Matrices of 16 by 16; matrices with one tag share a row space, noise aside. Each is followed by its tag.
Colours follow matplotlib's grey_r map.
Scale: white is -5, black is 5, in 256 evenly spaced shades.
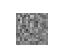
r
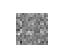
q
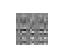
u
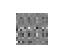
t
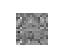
q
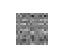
u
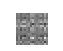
u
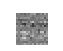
u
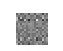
t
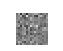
r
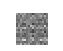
u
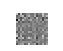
t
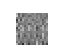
t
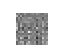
t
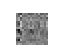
q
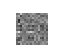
q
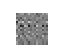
t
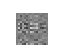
r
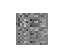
r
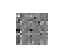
q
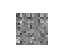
q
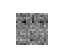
u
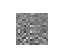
r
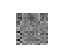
q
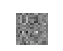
r
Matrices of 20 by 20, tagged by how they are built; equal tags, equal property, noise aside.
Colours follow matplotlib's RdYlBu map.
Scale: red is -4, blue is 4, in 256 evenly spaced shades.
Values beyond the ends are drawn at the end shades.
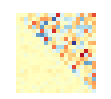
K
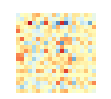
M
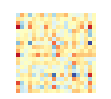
M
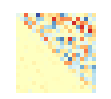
K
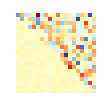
K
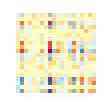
M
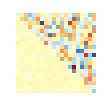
K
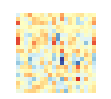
M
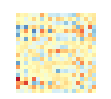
M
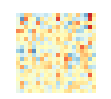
M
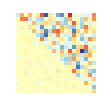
K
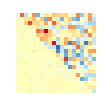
K
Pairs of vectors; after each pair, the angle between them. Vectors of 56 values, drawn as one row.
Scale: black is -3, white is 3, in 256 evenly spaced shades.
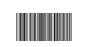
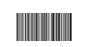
partly opposed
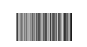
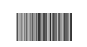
nearly parallel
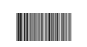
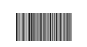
partly opposed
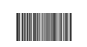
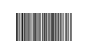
partly aligned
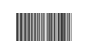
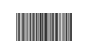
nearly opposite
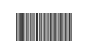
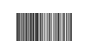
orthogonal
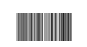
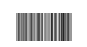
nearly parallel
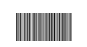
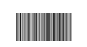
partly aligned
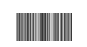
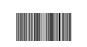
nearly opposite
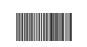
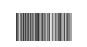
partly opposed
